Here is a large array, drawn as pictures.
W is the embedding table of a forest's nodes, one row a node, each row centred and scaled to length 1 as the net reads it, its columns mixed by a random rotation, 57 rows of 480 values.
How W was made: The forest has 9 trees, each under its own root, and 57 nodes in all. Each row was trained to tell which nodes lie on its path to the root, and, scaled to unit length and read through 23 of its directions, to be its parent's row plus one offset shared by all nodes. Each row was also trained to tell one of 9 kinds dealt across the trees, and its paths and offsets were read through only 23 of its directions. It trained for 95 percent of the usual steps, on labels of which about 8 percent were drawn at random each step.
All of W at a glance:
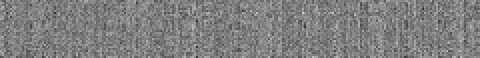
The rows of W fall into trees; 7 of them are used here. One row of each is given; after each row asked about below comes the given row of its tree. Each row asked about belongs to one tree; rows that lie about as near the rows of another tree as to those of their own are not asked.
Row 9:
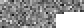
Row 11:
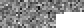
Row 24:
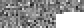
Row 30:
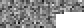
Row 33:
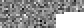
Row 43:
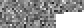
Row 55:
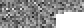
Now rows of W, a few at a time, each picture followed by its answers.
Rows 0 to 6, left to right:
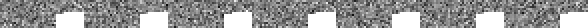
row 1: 30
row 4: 24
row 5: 9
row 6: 24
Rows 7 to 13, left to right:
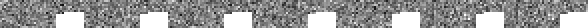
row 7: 9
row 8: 9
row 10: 30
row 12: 24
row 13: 24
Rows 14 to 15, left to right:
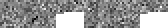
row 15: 33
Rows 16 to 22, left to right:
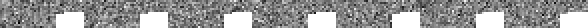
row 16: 30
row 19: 9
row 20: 24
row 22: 9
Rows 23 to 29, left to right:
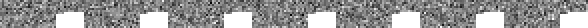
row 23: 24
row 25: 9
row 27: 55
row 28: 9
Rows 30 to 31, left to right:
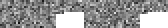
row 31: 11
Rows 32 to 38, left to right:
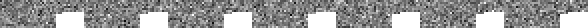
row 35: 9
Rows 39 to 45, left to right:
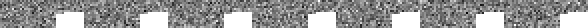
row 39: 55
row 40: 11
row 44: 9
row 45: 55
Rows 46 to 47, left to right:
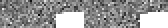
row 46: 24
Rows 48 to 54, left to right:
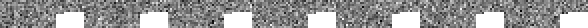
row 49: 30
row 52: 24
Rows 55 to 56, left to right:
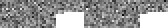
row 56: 24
